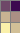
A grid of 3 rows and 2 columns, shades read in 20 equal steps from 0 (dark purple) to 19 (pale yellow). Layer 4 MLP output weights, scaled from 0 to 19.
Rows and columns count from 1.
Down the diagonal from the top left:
5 11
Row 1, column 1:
5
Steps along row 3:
down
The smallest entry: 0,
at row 1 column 2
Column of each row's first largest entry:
1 1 1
